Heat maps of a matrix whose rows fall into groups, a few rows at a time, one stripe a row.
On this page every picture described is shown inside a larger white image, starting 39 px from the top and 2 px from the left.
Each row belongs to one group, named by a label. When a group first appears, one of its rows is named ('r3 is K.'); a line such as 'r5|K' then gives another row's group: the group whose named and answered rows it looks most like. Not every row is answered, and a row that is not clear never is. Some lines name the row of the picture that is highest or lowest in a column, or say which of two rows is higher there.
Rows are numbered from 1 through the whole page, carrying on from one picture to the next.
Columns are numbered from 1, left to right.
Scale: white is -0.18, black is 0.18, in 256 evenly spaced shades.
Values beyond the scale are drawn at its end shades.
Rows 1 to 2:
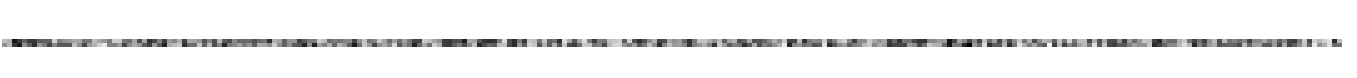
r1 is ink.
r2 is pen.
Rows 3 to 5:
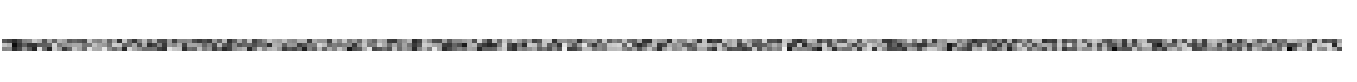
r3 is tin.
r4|ink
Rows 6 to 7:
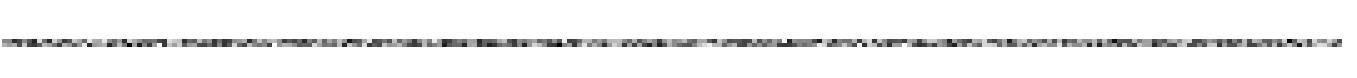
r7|ink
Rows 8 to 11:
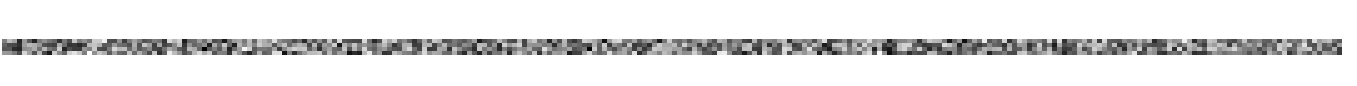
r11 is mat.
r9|tin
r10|tin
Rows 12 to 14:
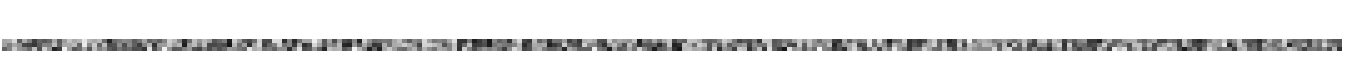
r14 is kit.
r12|mat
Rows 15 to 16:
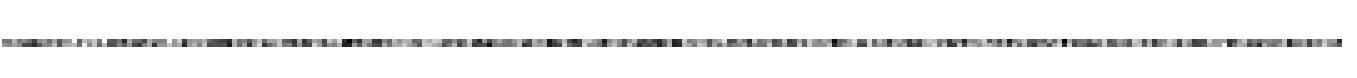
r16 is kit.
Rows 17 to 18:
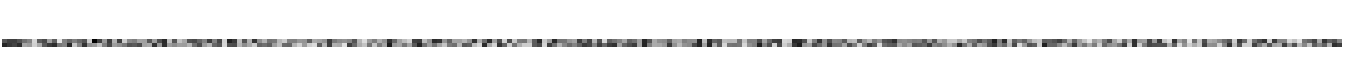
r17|tin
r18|tin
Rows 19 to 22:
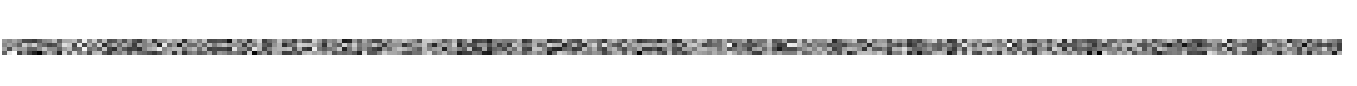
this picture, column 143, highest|20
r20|mat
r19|kit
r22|ink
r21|kit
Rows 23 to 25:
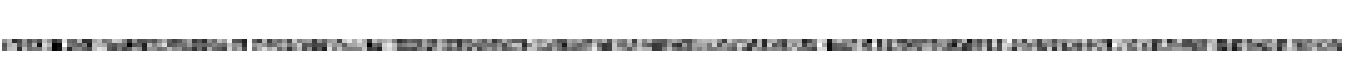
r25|pen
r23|ink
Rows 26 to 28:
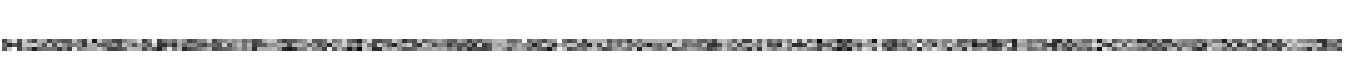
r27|tin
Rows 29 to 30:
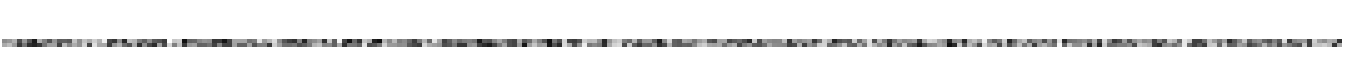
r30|ink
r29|pen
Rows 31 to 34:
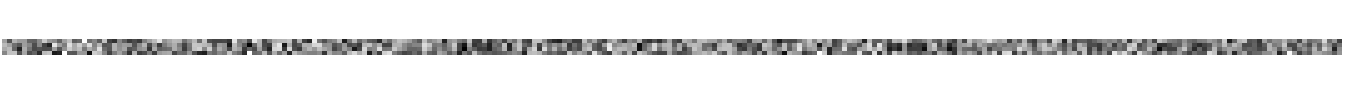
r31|kit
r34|ink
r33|mat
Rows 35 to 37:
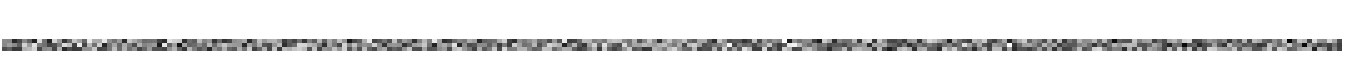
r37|tin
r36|mat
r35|pen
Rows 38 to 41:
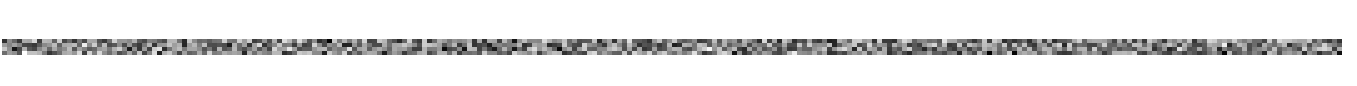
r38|tin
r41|mat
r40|ink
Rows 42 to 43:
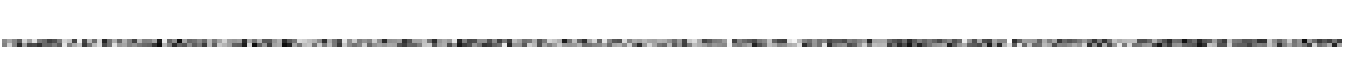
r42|mat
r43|ink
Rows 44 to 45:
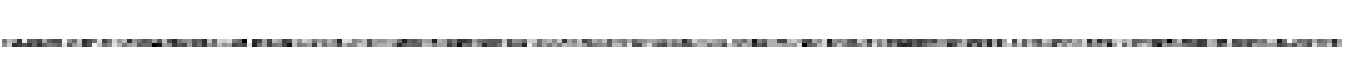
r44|ink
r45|ink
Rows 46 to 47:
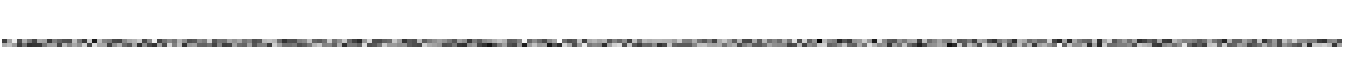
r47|ink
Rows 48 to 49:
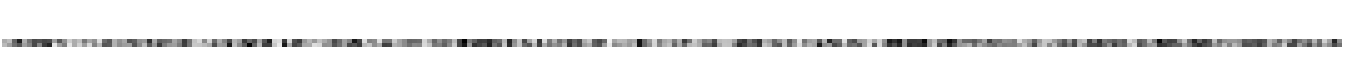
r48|mat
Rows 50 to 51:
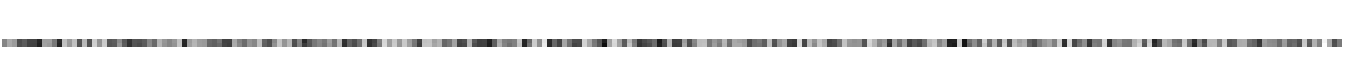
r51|kit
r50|kit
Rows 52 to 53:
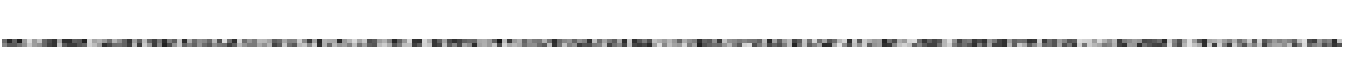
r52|tin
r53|tin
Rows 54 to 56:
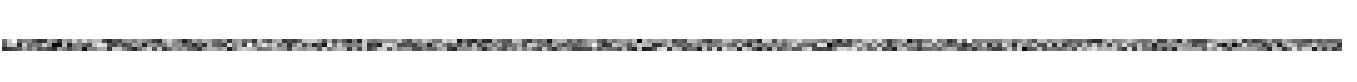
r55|pen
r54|mat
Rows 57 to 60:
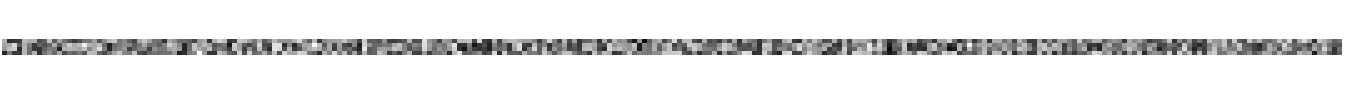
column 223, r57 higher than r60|No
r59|mat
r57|tin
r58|mat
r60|tin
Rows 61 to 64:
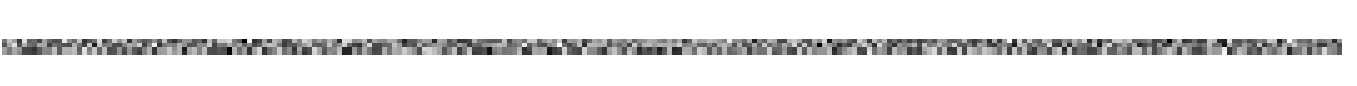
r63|kit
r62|pen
